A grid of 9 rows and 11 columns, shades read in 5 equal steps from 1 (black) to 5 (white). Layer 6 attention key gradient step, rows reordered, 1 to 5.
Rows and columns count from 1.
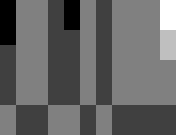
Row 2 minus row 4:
-1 0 0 0 -1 0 0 0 0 0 1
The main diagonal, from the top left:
1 3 3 2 2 3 2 2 2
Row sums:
29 29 29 30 29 29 29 26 26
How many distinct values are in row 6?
2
